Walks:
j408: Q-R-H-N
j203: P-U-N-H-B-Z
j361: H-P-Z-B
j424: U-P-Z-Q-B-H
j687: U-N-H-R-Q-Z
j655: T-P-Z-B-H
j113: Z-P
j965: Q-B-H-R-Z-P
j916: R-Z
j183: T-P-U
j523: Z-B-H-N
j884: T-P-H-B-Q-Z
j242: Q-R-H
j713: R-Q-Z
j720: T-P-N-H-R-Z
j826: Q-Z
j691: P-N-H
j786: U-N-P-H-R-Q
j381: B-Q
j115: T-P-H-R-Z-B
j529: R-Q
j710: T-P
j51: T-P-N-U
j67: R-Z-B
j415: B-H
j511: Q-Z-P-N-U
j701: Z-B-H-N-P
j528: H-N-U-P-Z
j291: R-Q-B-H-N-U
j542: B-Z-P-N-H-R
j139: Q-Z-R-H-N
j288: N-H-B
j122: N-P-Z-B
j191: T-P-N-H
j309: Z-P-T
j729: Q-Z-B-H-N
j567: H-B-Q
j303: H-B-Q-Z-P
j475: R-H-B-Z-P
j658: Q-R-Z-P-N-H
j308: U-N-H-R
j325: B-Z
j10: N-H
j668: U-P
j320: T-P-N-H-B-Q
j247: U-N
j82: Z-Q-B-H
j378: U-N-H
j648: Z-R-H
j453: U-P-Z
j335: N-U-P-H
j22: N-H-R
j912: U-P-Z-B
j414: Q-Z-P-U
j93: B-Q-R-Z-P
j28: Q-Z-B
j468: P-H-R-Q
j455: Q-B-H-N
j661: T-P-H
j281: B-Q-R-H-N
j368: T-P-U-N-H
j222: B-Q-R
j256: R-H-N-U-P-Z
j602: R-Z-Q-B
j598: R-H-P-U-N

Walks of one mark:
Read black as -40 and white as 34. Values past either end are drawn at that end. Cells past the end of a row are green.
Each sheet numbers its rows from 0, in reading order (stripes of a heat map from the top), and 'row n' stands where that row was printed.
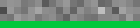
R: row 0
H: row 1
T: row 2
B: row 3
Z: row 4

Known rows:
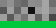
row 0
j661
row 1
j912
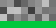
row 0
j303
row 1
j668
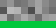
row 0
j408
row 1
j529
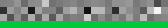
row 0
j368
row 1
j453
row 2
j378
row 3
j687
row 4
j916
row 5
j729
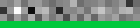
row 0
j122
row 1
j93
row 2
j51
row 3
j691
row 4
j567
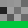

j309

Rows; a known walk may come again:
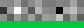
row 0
j122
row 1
j826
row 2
j256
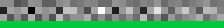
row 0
j655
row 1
j115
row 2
j139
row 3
j701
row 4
j67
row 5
j203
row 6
j22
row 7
j408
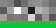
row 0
j523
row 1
j424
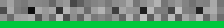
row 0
j529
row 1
j720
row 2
j884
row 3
j378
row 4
j113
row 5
j414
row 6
j468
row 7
j598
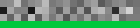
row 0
j453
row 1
j511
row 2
j661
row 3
j28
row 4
j291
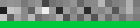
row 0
j658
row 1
j729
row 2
j368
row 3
j51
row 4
j247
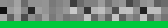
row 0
j912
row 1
j916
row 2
j415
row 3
j528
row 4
j303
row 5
j965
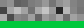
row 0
j320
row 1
j691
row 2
j713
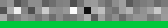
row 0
j281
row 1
j325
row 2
j288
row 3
j93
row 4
j381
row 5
j10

